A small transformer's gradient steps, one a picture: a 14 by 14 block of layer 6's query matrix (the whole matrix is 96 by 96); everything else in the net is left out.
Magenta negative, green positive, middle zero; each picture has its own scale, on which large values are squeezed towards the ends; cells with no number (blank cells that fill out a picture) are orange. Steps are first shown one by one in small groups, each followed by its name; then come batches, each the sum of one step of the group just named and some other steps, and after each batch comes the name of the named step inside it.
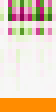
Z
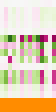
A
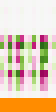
A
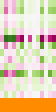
A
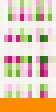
Z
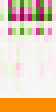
Z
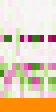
A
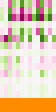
Z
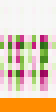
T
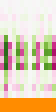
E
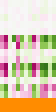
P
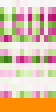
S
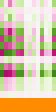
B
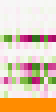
P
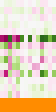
P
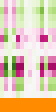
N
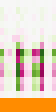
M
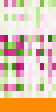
N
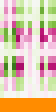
N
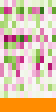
N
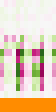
M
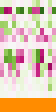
N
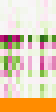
N
